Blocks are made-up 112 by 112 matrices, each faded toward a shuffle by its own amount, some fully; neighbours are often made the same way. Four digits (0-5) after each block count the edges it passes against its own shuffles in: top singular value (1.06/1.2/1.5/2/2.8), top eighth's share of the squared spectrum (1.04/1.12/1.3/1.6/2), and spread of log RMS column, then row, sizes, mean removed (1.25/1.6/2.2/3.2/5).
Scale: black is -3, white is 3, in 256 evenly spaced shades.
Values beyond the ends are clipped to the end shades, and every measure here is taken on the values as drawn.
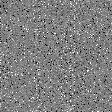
2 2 1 0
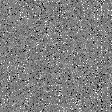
3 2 2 0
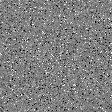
2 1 0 0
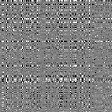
5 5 4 4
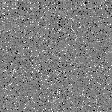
3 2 1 1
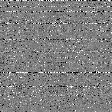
4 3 0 3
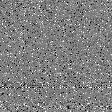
2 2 0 2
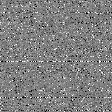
3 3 0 3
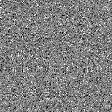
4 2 1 1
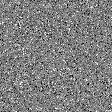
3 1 0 0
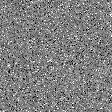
0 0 0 0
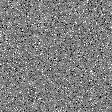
0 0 0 0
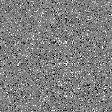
3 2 1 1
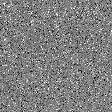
2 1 0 0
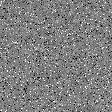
0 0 0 0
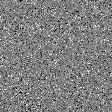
3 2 1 1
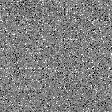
3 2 1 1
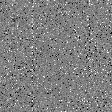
3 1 1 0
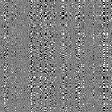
5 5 4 3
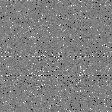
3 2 1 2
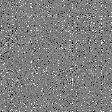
2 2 2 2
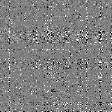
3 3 3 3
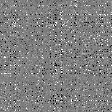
2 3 3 3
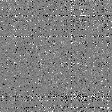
2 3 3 3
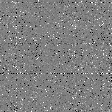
3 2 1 2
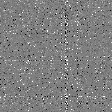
2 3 2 2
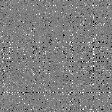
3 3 3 3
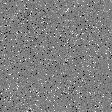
0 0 0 0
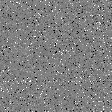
1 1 1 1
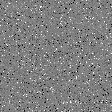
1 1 0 0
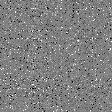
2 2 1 1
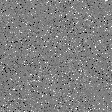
0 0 0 0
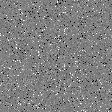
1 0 1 0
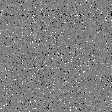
1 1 1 1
